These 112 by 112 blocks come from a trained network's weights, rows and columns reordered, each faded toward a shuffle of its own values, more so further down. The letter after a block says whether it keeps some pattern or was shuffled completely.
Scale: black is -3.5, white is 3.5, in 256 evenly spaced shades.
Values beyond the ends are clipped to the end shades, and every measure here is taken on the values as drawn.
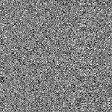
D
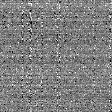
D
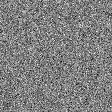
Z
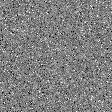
Z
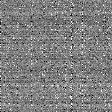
D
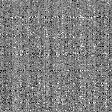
D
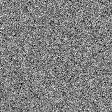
Z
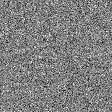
Z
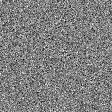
Z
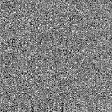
D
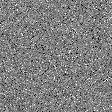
Z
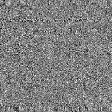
D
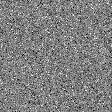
Z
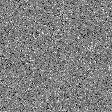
Z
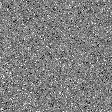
Z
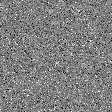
Z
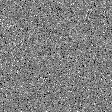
Z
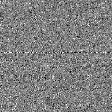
D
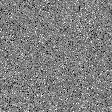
Z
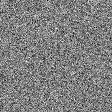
Z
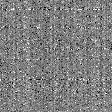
D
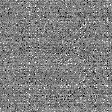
D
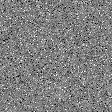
Z
